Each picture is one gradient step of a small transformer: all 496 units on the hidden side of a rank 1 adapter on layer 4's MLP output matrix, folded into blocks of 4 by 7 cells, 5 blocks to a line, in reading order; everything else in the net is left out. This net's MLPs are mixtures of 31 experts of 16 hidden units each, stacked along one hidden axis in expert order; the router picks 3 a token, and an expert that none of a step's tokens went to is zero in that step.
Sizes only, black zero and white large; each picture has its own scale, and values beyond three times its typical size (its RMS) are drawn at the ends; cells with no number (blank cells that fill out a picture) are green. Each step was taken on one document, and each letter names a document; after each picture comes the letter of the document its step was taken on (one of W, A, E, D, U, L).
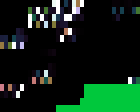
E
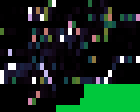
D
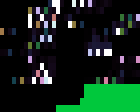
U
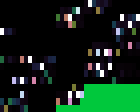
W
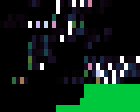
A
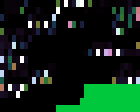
E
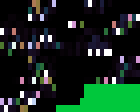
U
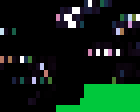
W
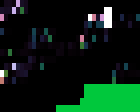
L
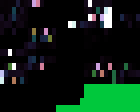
L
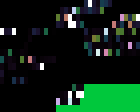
W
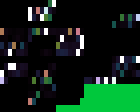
D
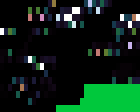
W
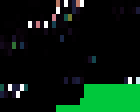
E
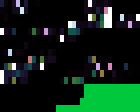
L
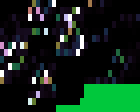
D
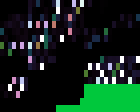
A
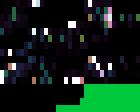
L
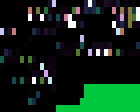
W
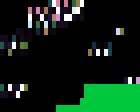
E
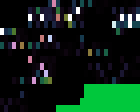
U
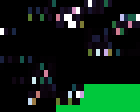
W
